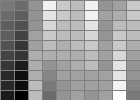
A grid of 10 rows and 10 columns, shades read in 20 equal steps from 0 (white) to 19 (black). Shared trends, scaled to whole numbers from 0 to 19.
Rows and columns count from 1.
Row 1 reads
10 11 8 1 4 5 1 8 7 4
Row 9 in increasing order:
1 5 7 7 7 8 9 10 16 18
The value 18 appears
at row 8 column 2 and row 9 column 2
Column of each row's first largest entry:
2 2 2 2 2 2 2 2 2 2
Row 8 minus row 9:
0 0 1 -1 -1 0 0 0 1 -1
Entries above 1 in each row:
8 9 10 10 10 10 10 10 9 9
